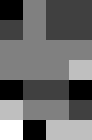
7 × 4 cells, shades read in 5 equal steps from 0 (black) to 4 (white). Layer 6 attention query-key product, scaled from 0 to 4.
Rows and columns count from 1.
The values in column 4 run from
0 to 3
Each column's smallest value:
0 0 1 0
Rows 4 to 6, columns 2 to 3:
2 2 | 1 1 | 2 2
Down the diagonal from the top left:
0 2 2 3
